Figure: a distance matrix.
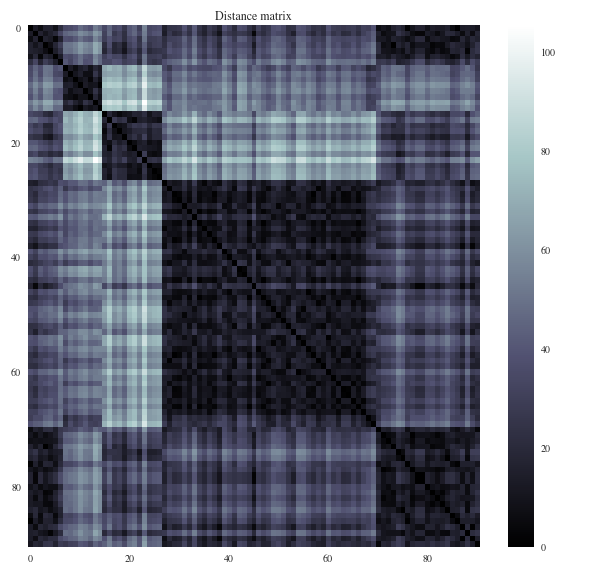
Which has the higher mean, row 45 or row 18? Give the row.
18
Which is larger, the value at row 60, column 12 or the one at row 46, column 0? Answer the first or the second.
the first
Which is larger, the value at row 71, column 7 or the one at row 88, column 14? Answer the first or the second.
the second
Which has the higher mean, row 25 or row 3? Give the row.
25
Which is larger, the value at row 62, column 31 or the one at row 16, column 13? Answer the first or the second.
the second
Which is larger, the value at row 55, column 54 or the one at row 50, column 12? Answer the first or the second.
the second
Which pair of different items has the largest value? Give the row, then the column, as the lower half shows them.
23, 13
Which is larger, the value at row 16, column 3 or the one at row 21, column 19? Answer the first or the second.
the first
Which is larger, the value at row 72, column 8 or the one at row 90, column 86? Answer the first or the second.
the first
